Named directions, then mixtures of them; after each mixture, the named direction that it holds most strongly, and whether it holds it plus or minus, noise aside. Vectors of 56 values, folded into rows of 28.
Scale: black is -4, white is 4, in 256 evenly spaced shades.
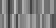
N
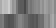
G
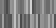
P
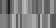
N, plus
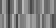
N, plus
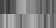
G, minus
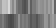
G, plus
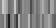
N, plus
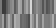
N, minus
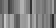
P, minus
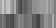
G, plus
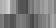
G, plus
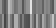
N, minus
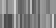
P, plus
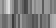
G, plus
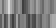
N, minus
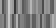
N, minus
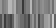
P, plus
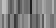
N, plus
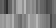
G, minus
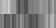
G, plus
